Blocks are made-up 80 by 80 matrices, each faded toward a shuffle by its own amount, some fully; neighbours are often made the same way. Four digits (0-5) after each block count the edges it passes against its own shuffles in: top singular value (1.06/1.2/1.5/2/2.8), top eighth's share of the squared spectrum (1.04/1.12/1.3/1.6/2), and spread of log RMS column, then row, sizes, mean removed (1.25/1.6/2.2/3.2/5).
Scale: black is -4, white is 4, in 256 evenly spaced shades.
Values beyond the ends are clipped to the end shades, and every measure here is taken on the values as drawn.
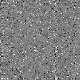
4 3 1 1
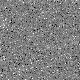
2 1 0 0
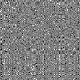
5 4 2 2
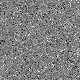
0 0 0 0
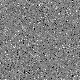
0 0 1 0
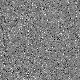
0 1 1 0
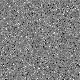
0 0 0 0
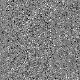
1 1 2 0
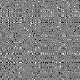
5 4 2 2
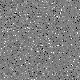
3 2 0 0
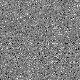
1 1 0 2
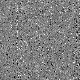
1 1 2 0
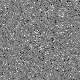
0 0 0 0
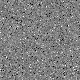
0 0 0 0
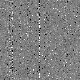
3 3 2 0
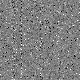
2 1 1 0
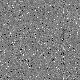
1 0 0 0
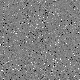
1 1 0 0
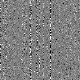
3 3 3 0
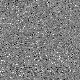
3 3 0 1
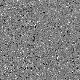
2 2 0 0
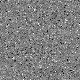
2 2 0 0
